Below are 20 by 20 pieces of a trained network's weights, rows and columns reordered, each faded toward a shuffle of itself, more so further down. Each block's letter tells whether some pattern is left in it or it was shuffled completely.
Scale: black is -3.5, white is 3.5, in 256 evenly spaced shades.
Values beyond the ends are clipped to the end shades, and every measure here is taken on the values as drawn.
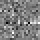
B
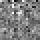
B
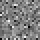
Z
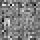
B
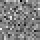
Z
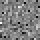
Z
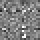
B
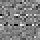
B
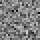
Z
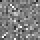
Z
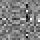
B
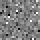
Z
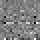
B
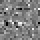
B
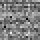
B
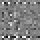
B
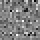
B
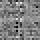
B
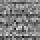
B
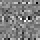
B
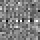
B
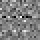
B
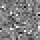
Z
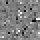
Z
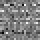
B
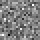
Z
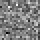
Z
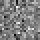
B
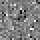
Z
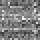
B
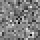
Z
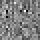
B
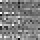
B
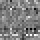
B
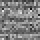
B
